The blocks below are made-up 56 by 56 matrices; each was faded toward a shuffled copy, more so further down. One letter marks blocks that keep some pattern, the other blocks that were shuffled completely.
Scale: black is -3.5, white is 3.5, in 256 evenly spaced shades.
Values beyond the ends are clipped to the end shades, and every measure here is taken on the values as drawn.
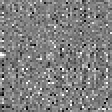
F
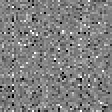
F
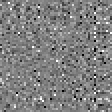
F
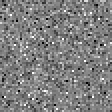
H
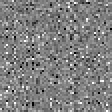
F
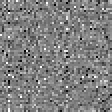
F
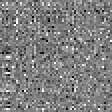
F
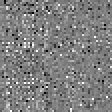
F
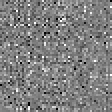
F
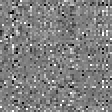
F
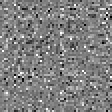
F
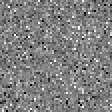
H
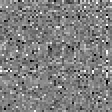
F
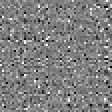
F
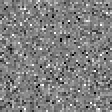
H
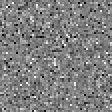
H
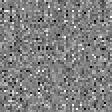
F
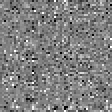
F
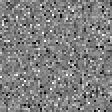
H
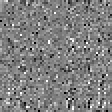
F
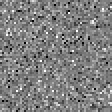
H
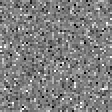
H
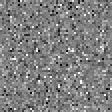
H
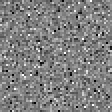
H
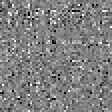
F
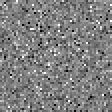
H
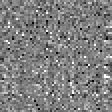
F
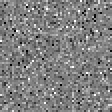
H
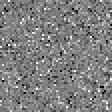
H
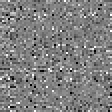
F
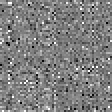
F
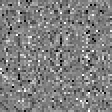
F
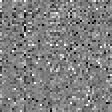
F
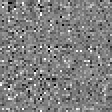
F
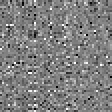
F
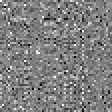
F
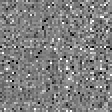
F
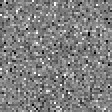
H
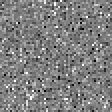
H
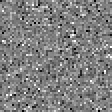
H
